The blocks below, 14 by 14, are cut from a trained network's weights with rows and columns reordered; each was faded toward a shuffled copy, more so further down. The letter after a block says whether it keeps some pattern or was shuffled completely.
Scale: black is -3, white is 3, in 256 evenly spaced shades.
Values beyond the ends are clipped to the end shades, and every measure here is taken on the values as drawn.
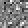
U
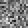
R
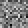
U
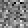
U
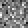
R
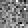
R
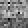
U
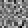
U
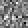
U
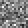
R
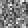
R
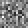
U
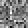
U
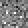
R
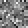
R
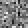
U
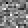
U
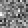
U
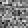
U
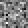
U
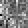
U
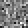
R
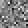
R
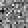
R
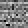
U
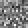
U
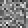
R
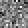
R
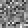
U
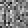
U
